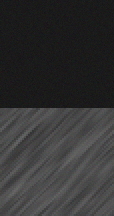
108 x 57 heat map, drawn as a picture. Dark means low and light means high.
It is made of 2 by 1 panels. Panel 1,1: very low, flat. Panel 2,1: low, slanting up to the right, faint in contrast.
